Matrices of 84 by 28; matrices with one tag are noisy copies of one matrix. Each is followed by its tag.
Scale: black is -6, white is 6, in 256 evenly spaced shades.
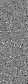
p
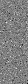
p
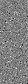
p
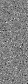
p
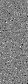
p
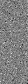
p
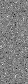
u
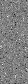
u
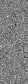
u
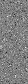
u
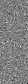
p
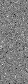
u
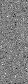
u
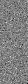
p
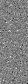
p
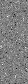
u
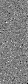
p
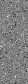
u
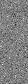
u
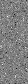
u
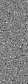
p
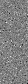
p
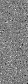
p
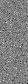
p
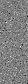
p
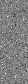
u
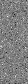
u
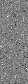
u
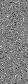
u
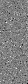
p
